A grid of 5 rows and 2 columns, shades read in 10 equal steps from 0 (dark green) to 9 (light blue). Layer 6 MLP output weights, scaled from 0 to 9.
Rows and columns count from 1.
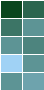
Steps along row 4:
down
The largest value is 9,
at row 4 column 1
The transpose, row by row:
0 3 5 9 5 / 2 5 4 5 6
